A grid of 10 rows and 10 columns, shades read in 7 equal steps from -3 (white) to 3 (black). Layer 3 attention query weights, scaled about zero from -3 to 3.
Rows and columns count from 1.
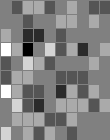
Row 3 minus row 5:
-2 0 4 3 -1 1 0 0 1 0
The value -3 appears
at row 4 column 1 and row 7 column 1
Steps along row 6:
down same up same up same same down same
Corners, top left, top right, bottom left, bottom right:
0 1 -2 0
